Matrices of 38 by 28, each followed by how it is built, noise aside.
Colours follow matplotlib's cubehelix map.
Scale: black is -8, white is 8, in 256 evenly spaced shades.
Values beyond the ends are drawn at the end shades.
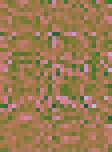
low rank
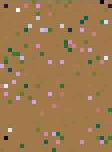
sparse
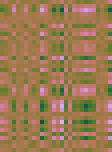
low rank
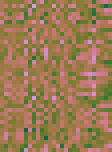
low rank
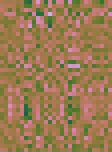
low rank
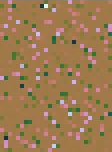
sparse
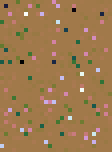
sparse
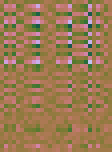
low rank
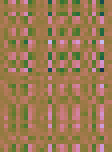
low rank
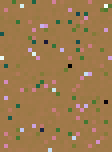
sparse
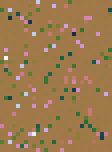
sparse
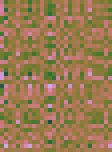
low rank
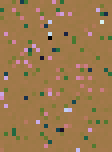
sparse
